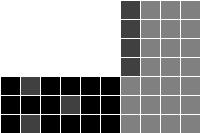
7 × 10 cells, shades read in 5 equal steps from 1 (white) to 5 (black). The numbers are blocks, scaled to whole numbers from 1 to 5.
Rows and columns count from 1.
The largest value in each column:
5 5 5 5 5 5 4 3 3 3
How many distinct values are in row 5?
3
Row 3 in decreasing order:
4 3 3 3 1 1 1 1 1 1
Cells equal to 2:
0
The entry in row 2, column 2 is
1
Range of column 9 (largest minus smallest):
0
